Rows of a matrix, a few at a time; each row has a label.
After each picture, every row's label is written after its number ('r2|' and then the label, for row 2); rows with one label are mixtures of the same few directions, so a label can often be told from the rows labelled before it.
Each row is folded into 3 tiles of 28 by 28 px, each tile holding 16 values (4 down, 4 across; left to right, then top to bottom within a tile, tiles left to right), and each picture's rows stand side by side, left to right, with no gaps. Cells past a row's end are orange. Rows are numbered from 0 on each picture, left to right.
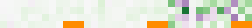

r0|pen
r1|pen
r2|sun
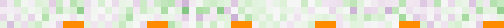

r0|pen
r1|pen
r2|sun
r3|pen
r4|sun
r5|pen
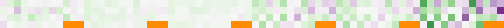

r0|sun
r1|pen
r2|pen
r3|pen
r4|pen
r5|pen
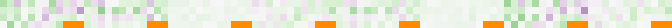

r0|pen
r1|sun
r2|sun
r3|pen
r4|sun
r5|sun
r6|pen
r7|pen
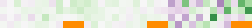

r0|pen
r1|pen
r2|pen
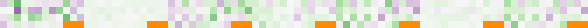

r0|sun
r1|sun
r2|pen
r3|pen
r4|pen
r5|sun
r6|pen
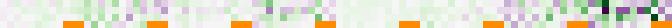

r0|pen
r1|pen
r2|sun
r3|sun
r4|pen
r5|pen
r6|pen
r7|sun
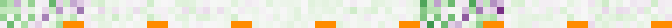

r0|pen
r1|sun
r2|sun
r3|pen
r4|sun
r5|pen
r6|sun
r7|sun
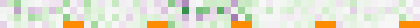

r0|sun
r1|pen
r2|sun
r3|sun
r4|sun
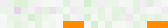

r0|sun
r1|pen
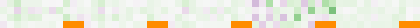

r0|sun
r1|sun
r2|sun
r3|pen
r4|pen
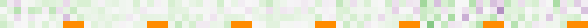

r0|sun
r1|pen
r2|pen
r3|sun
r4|pen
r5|pen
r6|pen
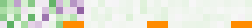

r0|pen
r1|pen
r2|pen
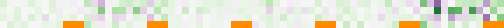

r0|pen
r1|sun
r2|sun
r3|sun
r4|pen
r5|sun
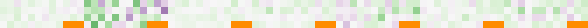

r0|pen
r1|pen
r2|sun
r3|sun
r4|pen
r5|pen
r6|sun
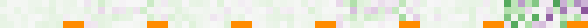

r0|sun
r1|sun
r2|pen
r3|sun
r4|sun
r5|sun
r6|pen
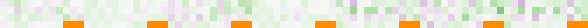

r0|sun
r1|pen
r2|pen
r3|pen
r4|sun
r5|pen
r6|sun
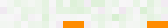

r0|pen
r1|sun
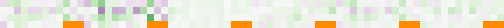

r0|sun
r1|sun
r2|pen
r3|pen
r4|sun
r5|sun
